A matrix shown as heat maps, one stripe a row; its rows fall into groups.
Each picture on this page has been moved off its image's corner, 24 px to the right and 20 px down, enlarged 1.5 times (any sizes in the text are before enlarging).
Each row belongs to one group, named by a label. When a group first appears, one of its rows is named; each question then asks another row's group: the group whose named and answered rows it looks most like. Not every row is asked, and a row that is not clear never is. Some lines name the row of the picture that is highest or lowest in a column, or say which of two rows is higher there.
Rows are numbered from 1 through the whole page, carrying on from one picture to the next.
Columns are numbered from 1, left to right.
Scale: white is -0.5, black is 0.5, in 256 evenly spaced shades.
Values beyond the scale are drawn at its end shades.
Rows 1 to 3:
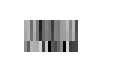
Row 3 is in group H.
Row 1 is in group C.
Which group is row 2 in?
C
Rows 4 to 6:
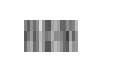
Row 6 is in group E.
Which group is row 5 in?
E
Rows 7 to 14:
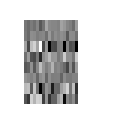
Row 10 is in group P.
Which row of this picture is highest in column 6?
13
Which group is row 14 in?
H
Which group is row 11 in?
E
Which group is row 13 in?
C
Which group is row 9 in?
H
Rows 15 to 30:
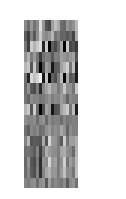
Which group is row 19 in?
C
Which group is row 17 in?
H
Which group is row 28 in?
P
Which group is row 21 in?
P
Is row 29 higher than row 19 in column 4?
Yes
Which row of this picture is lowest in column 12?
15
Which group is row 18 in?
C
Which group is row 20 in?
H
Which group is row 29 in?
P
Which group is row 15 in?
E
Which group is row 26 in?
P
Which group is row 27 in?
P
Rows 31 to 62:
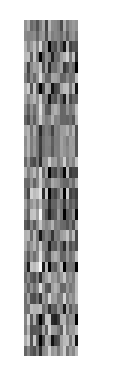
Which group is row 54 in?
H
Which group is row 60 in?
P
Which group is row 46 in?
E
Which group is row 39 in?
E
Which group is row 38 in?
H
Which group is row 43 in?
C
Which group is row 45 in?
H
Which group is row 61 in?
C
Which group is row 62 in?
P
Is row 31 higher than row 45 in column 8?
Yes
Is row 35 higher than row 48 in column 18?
Yes
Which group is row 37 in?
C
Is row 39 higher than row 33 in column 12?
No
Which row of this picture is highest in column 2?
54
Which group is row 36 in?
E
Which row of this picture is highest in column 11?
59
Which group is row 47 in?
H
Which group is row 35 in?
H
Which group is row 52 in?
H
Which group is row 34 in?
C
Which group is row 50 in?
E
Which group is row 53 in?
E
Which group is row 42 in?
C
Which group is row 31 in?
P
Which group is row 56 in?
E
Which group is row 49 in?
H
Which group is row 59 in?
C
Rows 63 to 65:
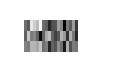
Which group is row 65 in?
H
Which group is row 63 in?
H
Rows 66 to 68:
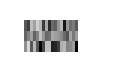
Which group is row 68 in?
C
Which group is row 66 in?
H
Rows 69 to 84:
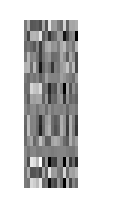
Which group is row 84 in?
H
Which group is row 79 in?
C
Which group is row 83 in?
P
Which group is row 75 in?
H
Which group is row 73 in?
C
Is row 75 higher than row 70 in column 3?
No
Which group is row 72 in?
C
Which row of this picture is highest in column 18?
70
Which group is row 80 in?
E
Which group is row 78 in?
C
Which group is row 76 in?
H
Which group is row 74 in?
P
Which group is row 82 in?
H
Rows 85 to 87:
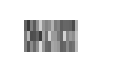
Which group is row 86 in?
P
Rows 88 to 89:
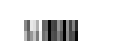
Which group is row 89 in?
H
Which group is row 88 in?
H
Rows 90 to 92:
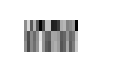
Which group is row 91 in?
E
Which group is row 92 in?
E
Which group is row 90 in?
C
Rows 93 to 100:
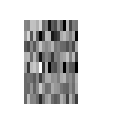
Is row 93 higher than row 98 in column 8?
Yes
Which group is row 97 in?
H
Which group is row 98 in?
P
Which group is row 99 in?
E
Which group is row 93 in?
H
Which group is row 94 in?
C
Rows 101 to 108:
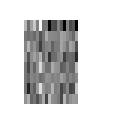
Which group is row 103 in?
C
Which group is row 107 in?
E
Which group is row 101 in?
H
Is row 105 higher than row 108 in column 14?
Yes
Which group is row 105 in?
E
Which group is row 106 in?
P
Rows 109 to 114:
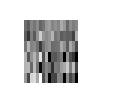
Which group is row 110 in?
E
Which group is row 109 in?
P
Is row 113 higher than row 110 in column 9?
Yes
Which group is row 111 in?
C
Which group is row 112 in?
H
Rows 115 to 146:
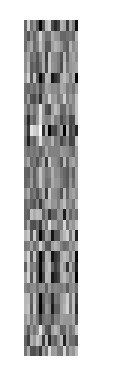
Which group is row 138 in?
C
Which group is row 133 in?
H
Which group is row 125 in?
H
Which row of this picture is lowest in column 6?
125
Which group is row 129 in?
E
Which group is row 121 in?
P
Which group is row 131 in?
P
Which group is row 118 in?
P
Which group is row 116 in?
E
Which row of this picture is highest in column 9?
125
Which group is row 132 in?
P
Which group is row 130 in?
E
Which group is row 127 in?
P
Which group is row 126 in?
E
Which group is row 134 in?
P
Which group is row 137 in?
C
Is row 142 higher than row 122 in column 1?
No
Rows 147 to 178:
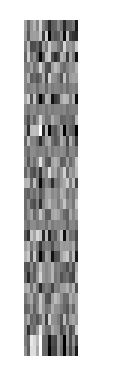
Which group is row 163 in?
P
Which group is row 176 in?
E
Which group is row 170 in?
E
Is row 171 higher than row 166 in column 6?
No
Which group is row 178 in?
H
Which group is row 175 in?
P
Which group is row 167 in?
H
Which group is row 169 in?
C
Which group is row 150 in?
C
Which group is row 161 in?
P
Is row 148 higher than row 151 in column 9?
Yes
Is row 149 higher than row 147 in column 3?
Yes
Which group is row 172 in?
C
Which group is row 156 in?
E
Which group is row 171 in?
E
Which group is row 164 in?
P
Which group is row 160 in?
E
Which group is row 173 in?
E
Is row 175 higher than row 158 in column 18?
No
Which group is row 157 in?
H
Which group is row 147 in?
H
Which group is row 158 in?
C
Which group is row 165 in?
E
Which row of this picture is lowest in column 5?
167
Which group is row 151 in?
E
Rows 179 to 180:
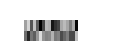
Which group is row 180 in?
E
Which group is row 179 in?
C
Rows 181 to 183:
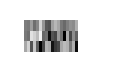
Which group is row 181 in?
E
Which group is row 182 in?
H
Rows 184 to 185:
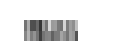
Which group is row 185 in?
C
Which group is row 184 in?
P
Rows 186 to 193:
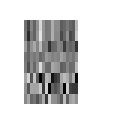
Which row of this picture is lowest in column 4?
191
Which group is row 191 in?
C
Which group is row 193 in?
P
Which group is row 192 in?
H
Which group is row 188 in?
H
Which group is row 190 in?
E
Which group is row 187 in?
E
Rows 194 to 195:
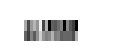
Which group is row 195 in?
E
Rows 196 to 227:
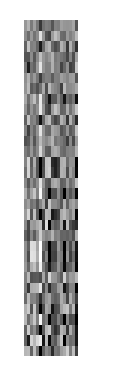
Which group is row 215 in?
H
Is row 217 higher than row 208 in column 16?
Yes
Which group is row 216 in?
E
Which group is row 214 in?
C
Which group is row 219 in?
H
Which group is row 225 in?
C
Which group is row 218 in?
H
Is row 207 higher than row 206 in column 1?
Yes
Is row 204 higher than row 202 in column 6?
No
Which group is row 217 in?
H
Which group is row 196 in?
C
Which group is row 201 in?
C
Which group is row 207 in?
E
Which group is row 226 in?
H
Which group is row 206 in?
E
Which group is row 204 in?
E
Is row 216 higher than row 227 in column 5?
No
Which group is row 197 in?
E
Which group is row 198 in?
C
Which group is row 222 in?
C
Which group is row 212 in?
H
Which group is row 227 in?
C
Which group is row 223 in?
C
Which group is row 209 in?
C
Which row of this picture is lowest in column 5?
226
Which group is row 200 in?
E
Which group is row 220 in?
P
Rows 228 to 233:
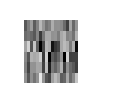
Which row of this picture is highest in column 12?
230
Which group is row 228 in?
E
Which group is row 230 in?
C
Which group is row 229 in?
P
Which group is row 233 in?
E
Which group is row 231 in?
H
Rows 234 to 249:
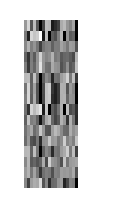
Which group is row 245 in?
P
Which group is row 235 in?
H
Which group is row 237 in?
E
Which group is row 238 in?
E
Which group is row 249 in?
H
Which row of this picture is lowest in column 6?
235
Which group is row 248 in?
C
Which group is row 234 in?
C
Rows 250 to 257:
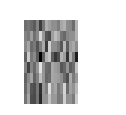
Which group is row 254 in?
E
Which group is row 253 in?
C
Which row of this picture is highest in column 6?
253
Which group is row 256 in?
P
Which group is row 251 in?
E
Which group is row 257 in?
P
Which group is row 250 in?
P
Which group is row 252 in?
P
